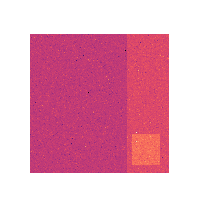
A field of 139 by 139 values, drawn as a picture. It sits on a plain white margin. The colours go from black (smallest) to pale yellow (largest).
A vertical seam about 70% of the way across splits the table, and the right part is higher. An odd patch, higher than its surroundings, sits in the bottom right. The bottom right is the ninth with the highest average. There are no regular stripes.
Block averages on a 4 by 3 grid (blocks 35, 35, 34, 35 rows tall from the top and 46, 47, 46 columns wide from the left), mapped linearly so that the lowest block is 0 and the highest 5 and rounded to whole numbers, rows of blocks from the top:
0 0 3
0 0 3
0 0 3
0 0 5
